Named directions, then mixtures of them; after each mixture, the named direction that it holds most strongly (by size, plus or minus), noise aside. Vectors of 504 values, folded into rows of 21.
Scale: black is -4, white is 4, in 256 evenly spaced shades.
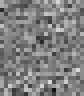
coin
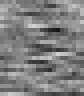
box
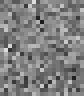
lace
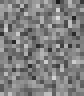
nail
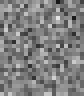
nail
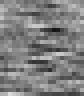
box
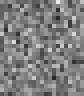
nail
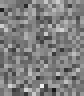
coin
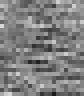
box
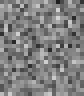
nail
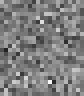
lace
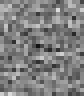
nail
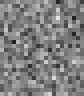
nail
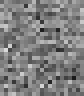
lace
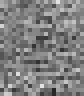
coin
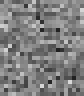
lace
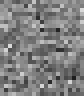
lace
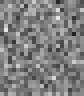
nail
